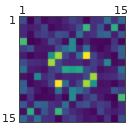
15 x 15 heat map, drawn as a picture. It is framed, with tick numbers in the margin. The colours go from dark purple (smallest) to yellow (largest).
Odd rows or columns: none. Ninth with the highest average: centre. Slope: none. Symmetry: a half turn. Average level on the scale: 20%. Histogram: skewed, a long tail of high values. Roughest part: centre.
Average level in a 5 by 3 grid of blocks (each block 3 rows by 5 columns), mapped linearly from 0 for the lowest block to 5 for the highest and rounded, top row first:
0 2 3 | 1 5 0 | 2 3 2 | 0 5 1 | 3 2 0
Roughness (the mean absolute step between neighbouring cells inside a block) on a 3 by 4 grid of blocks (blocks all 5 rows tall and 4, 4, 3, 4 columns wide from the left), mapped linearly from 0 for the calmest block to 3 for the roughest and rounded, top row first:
0011 / 0230 / 1100
